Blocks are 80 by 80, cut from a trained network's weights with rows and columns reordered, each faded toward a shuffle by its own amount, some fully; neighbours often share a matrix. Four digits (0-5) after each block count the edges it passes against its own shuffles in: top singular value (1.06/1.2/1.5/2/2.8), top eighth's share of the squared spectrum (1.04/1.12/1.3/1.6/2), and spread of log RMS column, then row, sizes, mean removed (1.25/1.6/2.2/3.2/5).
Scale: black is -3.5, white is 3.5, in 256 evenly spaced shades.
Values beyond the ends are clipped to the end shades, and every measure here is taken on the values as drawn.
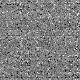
2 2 2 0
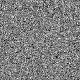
2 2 0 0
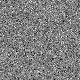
0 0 0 0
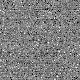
2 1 1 0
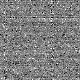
3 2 2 0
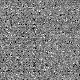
2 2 1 0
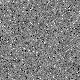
0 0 0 0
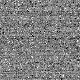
2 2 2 0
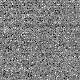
2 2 1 0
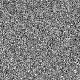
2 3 0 0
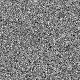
0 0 0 0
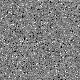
0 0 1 0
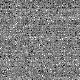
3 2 2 0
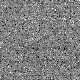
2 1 0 0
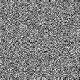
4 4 0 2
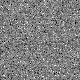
0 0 0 0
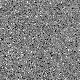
0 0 0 0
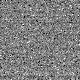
1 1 1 0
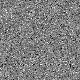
1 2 0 1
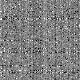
3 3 0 3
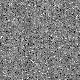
1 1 0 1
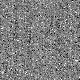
1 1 0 0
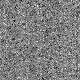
1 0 0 0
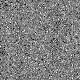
0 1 0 0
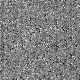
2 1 0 1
